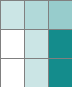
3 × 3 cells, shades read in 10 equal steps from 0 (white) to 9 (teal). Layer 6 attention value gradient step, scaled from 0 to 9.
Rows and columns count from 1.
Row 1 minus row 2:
2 1 -5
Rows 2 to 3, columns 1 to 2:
0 2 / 0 2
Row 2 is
0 2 9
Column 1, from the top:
2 0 0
